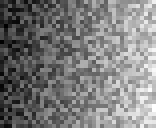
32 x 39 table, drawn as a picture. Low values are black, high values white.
Odd rows or columns: none. Slope: up to the right. Average level on the scale: 50%.
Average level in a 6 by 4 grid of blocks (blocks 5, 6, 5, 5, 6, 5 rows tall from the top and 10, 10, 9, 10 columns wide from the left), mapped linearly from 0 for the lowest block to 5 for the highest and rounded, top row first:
0134
0234
0235
0235
0235
0245
